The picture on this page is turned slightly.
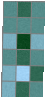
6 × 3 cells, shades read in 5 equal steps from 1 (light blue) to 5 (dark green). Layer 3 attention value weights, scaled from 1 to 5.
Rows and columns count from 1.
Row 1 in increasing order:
3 3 4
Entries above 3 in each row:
1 0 1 1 1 1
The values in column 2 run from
1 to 5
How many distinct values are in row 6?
3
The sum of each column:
15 21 18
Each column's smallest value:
2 1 2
